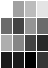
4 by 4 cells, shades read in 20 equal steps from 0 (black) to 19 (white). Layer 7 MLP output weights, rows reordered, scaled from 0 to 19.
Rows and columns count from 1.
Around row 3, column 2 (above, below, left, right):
5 2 13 5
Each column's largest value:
19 12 14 17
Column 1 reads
19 8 13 2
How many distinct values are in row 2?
3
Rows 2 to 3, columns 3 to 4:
11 8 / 5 3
